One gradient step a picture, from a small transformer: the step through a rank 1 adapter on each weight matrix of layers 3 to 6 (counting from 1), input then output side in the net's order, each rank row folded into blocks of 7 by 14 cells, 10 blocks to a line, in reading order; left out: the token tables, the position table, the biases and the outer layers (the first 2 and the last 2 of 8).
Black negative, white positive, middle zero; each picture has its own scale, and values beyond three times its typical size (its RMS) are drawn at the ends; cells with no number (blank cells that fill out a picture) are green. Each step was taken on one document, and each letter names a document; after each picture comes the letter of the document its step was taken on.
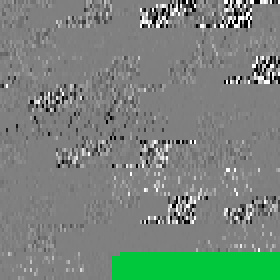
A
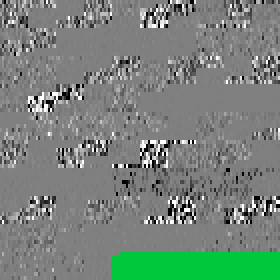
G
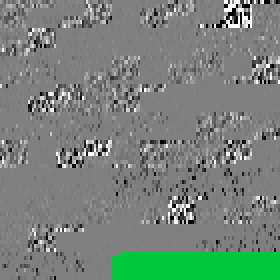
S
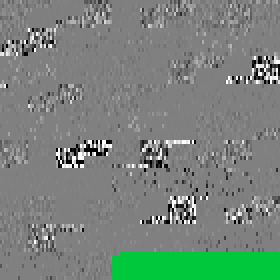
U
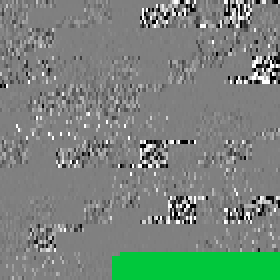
A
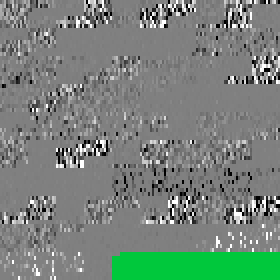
G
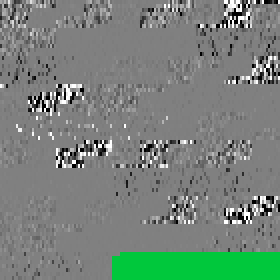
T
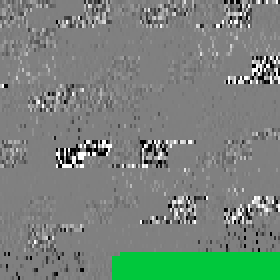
U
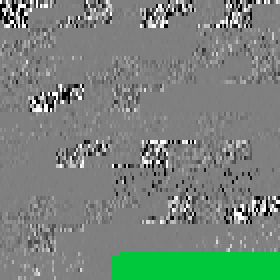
G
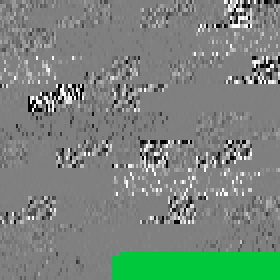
S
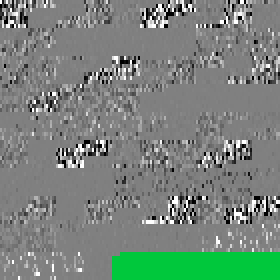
G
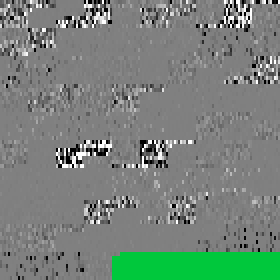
U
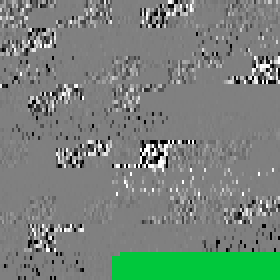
S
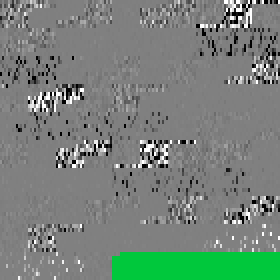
T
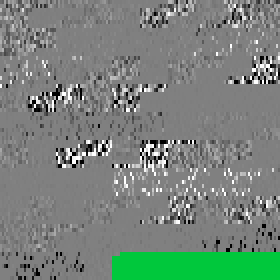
S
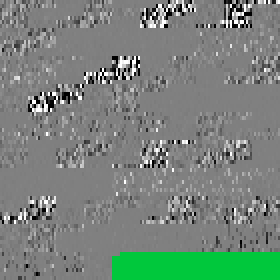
G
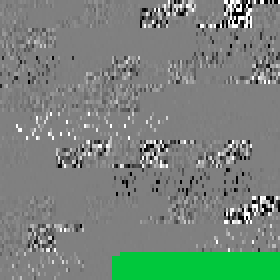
T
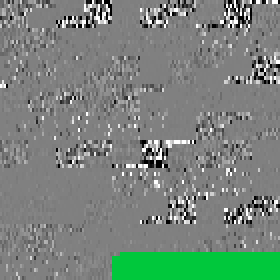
U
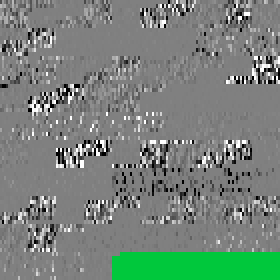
G
